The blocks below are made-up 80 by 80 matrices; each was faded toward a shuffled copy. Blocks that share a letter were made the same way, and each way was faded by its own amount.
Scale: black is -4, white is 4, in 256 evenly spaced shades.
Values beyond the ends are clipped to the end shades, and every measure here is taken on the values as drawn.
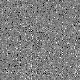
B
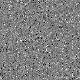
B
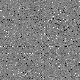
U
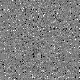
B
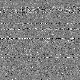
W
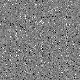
B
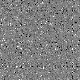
U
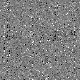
B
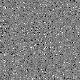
U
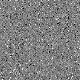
B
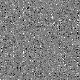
B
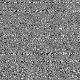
W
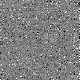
B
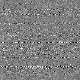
W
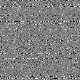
W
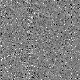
B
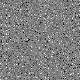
B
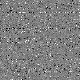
U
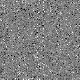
B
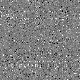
U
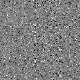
B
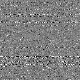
W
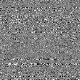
W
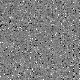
B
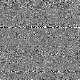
W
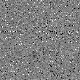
U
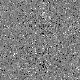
B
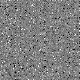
B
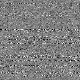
W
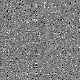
B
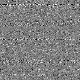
W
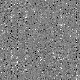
B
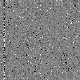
B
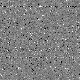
U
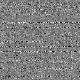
W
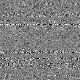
W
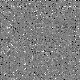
U
